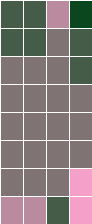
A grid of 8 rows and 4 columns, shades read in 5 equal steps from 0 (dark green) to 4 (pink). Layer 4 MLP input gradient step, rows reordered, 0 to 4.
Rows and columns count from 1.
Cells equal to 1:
7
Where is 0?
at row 1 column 4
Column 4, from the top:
0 1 1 2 2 2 4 4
